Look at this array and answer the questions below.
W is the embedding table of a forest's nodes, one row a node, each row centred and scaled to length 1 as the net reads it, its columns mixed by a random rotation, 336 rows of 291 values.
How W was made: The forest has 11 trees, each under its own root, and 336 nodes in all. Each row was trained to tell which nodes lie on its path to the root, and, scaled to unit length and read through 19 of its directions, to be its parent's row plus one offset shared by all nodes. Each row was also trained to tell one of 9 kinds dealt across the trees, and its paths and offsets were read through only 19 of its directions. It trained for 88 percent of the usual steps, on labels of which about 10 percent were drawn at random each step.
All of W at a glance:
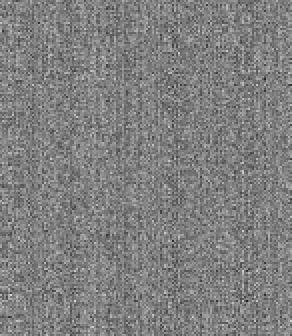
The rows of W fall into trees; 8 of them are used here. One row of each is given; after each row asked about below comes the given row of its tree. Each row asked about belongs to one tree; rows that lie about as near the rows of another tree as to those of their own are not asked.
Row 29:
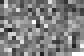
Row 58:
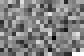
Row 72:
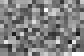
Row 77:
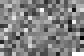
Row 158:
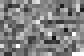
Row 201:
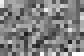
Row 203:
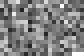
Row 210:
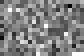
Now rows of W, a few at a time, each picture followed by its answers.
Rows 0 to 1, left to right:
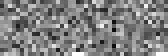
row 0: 77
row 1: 203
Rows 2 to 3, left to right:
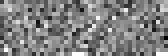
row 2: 201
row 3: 77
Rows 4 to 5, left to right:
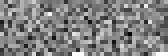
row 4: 58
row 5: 210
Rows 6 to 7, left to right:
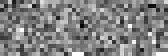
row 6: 210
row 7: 210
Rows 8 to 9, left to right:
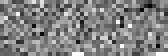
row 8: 210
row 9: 158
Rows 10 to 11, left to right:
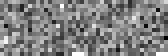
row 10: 77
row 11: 210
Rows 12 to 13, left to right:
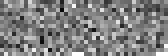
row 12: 72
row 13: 29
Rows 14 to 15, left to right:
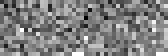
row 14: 72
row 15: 29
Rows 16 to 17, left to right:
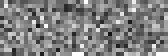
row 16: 29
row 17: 29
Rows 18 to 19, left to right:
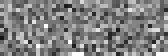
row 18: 210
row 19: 201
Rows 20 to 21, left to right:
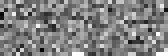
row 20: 203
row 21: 158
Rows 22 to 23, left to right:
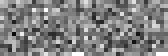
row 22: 72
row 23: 29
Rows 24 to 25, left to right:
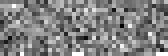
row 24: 201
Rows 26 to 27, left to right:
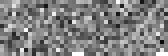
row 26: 203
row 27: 158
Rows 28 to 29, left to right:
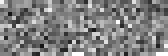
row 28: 29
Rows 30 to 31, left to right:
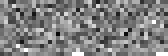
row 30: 29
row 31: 29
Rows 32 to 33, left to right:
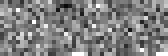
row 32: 158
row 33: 29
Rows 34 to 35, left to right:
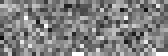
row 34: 201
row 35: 210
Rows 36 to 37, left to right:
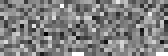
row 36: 58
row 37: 210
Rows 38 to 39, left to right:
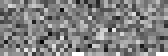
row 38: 201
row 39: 58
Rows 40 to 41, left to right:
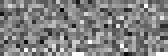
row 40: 201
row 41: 58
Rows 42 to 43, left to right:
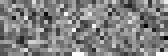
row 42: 201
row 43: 58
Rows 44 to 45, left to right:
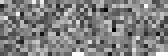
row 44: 210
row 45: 203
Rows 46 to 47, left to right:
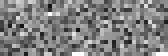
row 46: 72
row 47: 210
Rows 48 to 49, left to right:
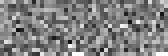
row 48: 77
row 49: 210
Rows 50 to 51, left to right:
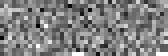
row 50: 58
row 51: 58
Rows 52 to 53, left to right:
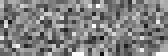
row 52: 29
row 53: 29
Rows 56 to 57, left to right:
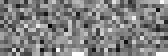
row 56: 210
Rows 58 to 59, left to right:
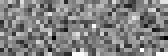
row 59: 58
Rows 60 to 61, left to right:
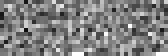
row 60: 201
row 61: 72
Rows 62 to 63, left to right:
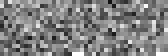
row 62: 203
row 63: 201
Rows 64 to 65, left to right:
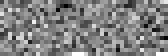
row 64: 158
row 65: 58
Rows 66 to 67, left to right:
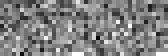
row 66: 158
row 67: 203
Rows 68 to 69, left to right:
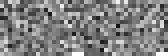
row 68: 203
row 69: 210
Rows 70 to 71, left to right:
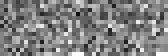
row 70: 210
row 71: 201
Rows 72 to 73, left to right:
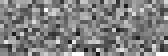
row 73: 58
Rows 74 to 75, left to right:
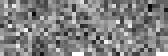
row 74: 29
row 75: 203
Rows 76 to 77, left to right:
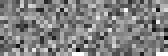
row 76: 58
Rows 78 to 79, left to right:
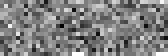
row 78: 58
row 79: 210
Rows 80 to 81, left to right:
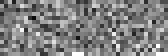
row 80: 201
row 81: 203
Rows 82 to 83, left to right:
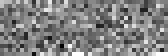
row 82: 203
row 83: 158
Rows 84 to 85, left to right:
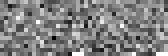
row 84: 77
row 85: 203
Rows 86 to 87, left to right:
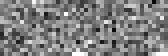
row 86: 203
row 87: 158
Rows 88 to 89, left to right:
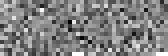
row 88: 77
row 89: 201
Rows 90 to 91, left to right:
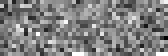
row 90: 201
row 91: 58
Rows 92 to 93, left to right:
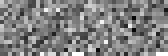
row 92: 201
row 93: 201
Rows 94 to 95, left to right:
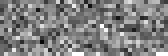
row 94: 210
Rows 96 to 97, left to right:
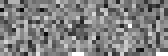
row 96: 210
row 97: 77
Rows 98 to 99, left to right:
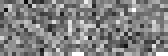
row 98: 201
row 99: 29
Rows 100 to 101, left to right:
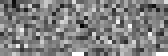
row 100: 158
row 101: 210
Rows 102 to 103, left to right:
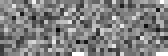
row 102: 201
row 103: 210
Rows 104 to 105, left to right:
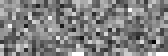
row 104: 158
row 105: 72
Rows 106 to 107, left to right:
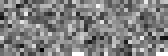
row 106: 203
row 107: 201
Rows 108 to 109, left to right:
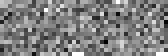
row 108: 201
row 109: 210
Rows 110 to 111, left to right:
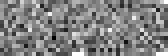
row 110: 58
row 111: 210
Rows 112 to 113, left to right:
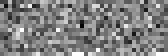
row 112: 210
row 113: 210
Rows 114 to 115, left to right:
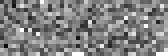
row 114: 72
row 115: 29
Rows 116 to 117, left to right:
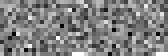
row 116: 210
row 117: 203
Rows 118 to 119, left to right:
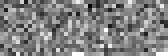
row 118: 58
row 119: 158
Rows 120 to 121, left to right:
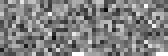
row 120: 58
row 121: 203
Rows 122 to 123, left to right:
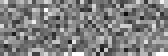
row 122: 72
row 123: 210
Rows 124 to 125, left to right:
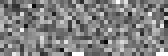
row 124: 77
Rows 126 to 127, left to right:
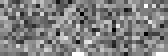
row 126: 158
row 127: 29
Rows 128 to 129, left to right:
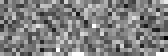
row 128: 210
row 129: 58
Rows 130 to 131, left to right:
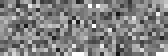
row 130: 77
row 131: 29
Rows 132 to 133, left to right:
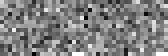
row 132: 201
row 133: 29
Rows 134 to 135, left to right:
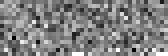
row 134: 203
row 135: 29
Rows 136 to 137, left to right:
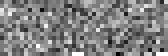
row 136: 58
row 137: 201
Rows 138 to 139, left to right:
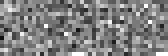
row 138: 72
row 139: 201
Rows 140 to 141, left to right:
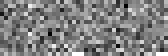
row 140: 203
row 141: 58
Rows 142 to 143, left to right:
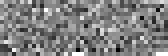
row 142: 58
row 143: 210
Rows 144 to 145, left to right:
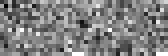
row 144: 210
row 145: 203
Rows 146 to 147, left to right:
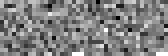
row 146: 72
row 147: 29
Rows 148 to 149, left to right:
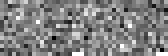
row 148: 77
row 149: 58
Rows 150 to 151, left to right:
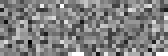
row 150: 210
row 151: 201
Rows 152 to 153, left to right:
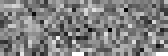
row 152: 201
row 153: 72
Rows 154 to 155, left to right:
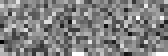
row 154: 203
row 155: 58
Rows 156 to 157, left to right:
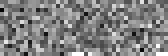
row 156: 210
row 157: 203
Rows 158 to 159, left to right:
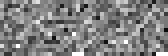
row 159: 77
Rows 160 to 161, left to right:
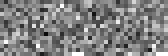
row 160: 58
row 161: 29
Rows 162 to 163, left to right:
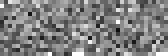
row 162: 203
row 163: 158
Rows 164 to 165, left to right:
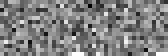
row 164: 210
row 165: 77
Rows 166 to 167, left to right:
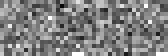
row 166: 158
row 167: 201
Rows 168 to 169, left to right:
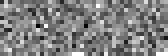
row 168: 29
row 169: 201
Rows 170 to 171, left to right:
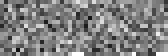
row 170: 210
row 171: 203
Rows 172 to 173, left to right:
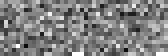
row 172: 29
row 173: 203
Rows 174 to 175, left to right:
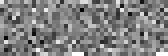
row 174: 210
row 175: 29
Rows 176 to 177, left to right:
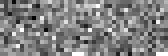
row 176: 29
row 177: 203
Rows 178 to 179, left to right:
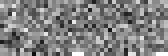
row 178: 203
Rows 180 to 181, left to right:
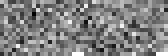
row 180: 29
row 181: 203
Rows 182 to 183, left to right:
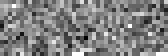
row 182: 201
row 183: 72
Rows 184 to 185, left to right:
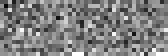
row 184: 210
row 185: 29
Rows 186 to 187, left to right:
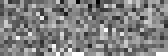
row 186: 29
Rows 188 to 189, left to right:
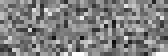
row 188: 58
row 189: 158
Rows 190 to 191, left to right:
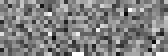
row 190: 58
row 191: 201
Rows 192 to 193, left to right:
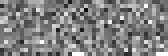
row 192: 77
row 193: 201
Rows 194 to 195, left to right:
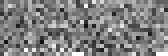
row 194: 201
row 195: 203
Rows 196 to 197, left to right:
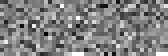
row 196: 58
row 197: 77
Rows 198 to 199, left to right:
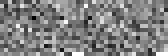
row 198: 201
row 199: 203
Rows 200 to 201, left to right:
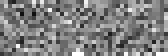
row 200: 29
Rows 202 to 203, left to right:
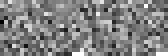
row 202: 201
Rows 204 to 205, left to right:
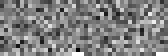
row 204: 58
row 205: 201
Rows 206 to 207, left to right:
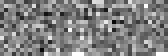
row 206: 29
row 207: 203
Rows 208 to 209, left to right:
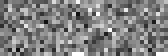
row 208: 210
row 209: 203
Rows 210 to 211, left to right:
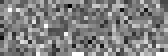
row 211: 201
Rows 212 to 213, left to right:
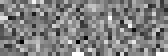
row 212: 210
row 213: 201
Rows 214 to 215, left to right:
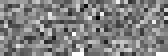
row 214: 158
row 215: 58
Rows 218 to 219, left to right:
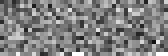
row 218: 58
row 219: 72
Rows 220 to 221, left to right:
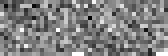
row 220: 158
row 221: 203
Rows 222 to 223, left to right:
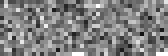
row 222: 29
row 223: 201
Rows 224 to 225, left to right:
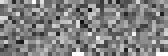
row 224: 210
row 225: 58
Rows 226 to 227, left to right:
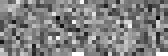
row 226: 72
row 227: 77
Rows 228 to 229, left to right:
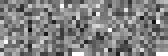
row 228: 77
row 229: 203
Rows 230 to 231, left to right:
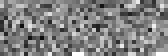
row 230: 201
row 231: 158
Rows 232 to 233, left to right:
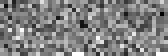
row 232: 210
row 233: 58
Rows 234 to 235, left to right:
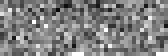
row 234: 158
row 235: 158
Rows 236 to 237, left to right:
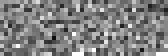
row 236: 158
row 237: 29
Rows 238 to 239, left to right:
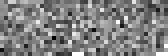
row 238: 77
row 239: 29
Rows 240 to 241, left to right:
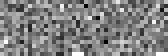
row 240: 77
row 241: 58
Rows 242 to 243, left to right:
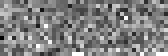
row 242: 58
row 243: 29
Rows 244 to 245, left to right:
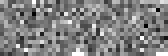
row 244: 29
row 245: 210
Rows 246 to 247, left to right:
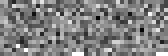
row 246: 29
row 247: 201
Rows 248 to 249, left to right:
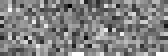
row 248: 210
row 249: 58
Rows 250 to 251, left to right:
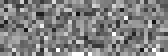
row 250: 58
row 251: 203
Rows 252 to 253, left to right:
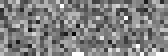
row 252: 203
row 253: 29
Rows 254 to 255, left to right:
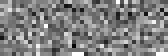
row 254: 210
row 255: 29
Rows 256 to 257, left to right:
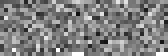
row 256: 58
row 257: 210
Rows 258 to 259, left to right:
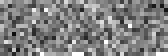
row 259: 201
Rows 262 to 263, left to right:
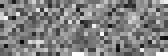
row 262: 58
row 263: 58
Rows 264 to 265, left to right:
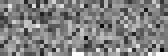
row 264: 201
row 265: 58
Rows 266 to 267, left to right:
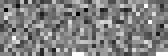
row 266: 58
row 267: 201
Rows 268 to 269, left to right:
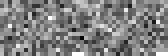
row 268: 158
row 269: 203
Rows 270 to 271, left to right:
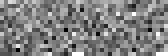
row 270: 210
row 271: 72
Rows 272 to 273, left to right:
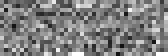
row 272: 158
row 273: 201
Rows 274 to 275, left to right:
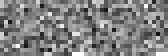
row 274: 29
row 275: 203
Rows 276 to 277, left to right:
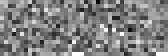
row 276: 72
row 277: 201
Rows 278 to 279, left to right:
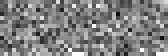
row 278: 210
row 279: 29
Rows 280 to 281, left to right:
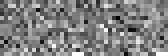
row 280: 201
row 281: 201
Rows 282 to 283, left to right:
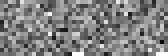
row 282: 58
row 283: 158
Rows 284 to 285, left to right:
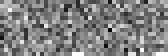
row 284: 201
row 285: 72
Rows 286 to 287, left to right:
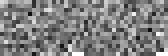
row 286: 203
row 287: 58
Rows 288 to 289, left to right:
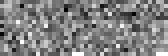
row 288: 203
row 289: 203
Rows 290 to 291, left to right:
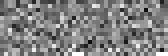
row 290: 77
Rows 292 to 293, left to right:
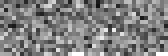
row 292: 158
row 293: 58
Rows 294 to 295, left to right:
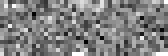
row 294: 29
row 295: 72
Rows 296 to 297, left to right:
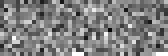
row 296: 58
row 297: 72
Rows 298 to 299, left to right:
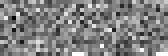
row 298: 58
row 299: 29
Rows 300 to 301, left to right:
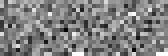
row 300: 210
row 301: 58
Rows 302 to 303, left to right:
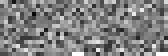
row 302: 29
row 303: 58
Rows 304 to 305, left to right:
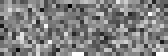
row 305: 203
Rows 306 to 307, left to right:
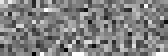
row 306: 203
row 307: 210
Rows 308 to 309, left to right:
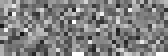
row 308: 203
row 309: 210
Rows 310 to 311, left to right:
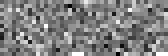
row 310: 210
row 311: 203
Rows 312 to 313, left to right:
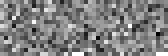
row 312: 158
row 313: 203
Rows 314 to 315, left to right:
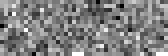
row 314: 203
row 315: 29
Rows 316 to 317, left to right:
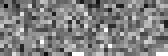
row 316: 77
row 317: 158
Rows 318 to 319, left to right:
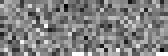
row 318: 203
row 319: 58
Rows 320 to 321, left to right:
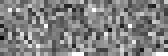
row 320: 210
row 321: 72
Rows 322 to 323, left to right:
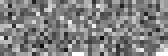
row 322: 29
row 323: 29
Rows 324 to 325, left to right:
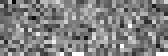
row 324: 201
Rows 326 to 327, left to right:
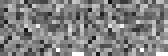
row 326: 201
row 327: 201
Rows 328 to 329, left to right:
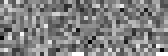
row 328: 72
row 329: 201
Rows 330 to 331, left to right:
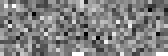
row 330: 29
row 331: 203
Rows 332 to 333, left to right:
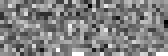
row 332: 203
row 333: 210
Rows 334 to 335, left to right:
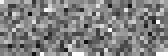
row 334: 203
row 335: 203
